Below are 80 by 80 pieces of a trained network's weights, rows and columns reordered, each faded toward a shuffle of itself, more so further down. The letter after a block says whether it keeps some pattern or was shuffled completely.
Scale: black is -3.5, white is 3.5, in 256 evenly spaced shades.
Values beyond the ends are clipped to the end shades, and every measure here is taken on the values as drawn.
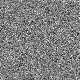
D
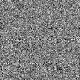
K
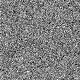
D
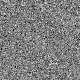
D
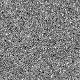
D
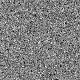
D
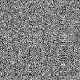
K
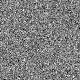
D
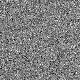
D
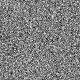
D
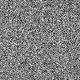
K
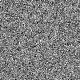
D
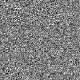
K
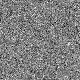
D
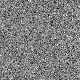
D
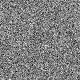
D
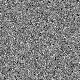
D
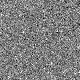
D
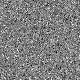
D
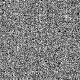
K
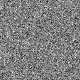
D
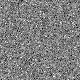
D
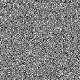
K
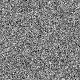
D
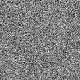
K
